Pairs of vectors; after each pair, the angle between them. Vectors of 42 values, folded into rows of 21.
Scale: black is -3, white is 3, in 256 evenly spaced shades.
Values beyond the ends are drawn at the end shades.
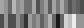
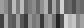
nearly parallel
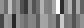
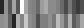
orthogonal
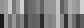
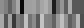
partly opposed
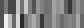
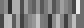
partly aligned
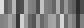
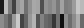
nearly opposite
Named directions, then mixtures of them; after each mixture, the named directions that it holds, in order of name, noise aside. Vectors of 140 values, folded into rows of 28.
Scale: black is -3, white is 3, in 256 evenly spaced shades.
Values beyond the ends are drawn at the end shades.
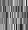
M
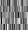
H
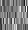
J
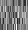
H, J, M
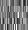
H, J, M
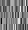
H, J, M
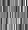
H, J, M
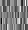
H, J, M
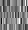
H, J, M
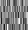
H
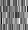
H, J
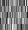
H, J, M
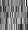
J, M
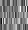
H, J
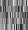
M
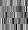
H, J, M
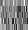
J, M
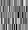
H, J, M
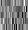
H, J, M
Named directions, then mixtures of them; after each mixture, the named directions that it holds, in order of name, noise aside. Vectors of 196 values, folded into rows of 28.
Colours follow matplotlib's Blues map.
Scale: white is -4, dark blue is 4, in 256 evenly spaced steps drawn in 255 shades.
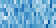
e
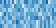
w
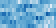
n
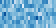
n, w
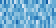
w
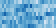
e, n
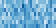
e, w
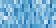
e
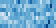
e, n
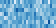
e, w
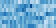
e, n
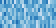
w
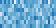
e, w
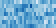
e, n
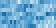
n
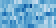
e, n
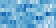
n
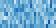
e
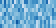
w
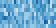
e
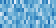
e, w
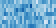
e, n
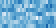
n, w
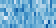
e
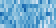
n, w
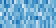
w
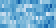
n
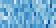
e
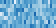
e, w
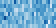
e
